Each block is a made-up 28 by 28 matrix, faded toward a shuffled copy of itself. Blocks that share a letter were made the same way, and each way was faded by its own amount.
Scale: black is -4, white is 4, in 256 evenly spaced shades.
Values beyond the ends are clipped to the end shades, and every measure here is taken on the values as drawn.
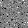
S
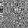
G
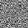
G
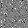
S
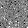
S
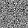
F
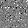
S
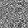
G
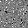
S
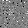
S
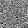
F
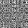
G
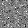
S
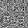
G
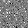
S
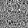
G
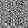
G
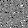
S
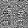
G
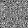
F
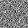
F
